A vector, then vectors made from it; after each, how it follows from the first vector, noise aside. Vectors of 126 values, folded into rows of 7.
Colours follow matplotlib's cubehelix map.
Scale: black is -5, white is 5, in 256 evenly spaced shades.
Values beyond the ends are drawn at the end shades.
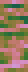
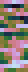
scaled up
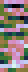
scaled up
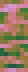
reversed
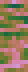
copied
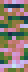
scaled up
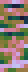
scaled up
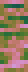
copied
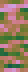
reversed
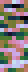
scaled up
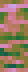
reversed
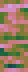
reversed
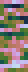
scaled up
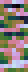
scaled up
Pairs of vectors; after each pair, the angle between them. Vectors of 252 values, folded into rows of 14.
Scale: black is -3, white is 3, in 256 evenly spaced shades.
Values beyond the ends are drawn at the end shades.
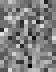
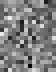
nearly parallel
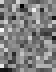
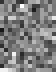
nearly opposite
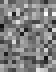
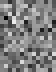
partly aligned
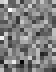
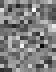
orthogonal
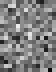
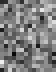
orthogonal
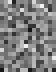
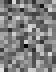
nearly opposite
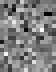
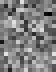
nearly parallel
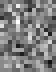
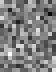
partly opposed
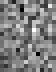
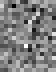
partly opposed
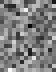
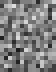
partly opposed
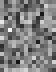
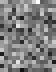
partly opposed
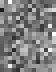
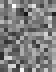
partly aligned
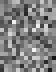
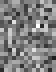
nearly parallel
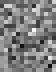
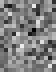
nearly opposite
